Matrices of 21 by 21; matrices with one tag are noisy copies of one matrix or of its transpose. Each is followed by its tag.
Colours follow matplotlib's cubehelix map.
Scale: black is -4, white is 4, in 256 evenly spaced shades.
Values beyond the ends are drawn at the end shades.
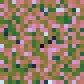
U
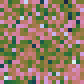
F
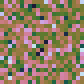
U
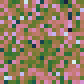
F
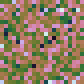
U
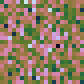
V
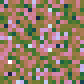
V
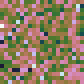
F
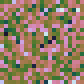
U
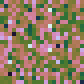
V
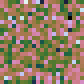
F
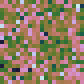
F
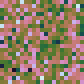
F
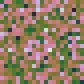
V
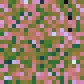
F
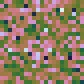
V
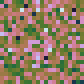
V
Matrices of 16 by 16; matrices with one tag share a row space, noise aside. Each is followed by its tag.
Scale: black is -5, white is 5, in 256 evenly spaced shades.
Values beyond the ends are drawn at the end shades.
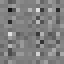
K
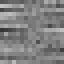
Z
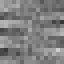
Z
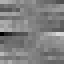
Z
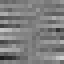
Z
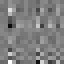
K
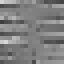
Z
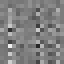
K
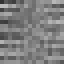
Z
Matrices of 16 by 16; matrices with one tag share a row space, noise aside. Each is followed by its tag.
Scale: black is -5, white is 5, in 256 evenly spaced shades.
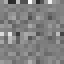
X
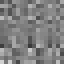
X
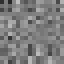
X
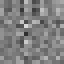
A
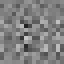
A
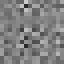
A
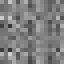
X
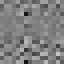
A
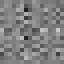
A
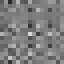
X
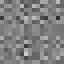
A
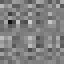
X
